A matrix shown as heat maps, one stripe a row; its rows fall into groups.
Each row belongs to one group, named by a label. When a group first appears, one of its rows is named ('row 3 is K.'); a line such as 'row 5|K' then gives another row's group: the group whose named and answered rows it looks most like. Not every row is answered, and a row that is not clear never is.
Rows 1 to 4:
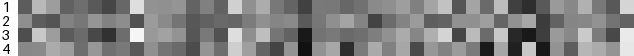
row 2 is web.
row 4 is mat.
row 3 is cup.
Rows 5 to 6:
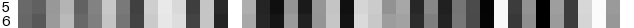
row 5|mat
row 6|mat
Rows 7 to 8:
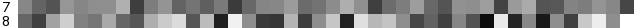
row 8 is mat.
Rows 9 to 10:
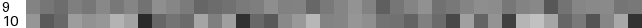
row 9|web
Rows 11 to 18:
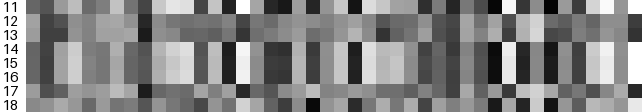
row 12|web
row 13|web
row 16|mat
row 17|web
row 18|mat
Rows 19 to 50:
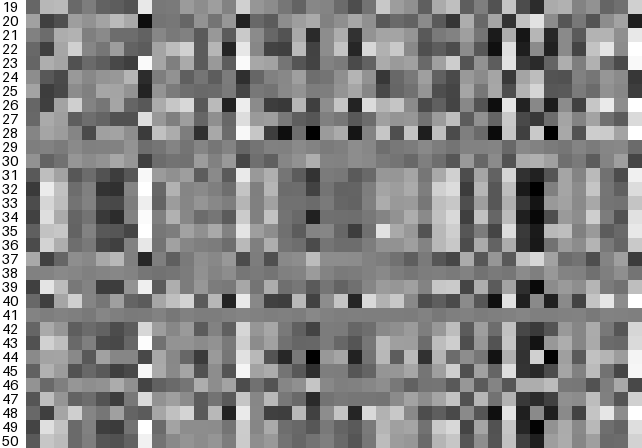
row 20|web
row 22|mat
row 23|cup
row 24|web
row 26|mat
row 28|mat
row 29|web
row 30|web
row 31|cup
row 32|cup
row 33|cup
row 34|cup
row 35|cup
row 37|web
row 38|web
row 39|cup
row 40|mat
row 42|cup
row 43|cup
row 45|cup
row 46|web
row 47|cup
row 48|mat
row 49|cup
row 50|cup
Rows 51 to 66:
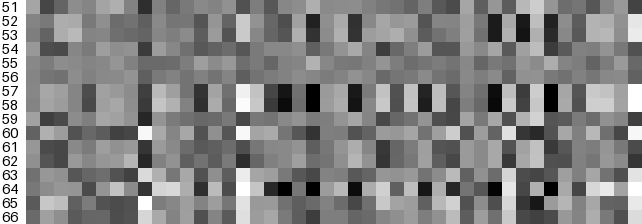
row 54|web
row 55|web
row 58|mat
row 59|web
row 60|cup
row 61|web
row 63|cup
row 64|mat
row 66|cup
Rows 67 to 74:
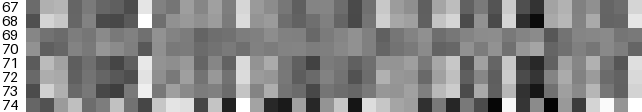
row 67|cup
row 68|cup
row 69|web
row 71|cup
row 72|cup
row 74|mat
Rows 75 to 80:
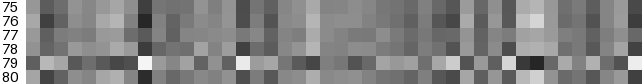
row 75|web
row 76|web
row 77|web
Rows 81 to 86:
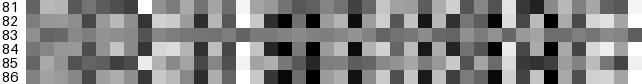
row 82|mat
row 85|cup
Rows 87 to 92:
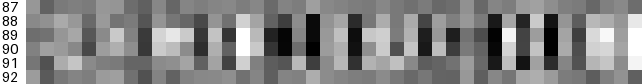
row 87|web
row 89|mat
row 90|mat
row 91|mat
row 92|web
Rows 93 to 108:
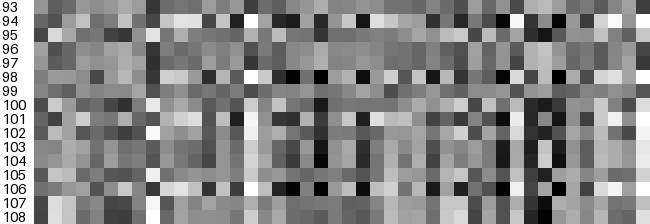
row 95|cup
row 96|web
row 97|web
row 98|mat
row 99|web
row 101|mat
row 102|cup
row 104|mat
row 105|cup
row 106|mat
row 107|cup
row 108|cup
